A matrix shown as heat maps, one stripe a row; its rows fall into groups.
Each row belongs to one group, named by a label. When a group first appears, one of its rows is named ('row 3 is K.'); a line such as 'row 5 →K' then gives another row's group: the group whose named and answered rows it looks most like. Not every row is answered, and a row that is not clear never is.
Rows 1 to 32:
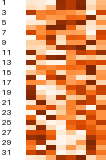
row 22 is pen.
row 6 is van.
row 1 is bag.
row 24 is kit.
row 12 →van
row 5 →bag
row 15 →kit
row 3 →pen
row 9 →kit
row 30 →kit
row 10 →bag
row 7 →pen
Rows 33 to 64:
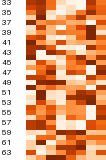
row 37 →pen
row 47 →pen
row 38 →kit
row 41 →pen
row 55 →pen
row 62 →bag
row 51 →kit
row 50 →pen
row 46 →pen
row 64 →van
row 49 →van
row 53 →kit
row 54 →pen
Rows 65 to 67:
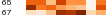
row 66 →pen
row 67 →bag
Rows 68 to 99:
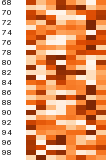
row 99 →kit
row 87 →bag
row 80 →pen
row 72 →kit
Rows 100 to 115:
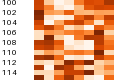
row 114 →bag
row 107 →kit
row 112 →bag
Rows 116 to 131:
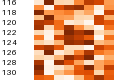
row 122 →bag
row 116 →kit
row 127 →bag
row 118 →pen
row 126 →kit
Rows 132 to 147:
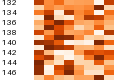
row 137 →van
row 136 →van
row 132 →pen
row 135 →kit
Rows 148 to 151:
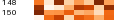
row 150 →pen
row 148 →kit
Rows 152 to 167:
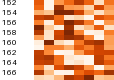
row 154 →van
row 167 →bag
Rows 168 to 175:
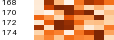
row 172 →van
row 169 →van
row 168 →kit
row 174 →kit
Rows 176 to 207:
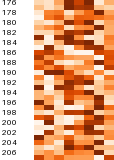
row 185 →kit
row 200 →kit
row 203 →pen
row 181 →kit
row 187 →pen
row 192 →bag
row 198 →bag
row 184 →bag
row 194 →bag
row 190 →van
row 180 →bag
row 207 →pen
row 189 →pen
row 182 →bag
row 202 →kit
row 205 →bag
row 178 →kit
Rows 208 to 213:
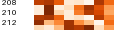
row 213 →bag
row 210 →kit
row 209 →kit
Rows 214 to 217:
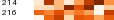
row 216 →pen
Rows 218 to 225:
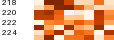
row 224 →pen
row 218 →van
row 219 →van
